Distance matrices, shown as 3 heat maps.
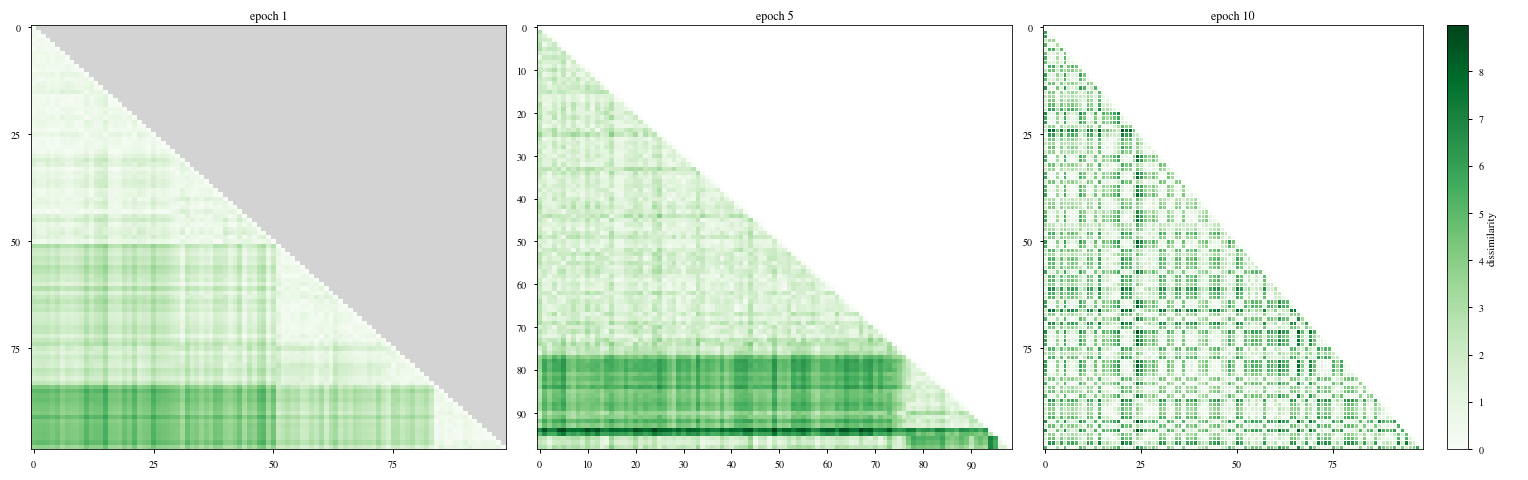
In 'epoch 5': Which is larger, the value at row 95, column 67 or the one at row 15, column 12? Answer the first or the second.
the first
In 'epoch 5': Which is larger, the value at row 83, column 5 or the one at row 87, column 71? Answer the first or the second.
the first
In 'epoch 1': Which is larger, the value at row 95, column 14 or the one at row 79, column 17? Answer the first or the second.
the first
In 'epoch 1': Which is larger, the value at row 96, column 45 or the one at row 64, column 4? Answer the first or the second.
the first
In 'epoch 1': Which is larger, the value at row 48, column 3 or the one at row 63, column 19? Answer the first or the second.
the second
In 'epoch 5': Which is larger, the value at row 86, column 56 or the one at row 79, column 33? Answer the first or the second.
the second
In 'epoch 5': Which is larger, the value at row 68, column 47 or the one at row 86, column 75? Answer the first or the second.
the second
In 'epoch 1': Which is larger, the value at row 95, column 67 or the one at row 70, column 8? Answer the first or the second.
the first
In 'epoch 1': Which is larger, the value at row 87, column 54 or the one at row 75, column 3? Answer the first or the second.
the first
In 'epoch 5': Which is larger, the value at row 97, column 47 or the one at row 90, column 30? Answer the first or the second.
the second
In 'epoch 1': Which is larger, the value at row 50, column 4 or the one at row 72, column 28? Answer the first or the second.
the second
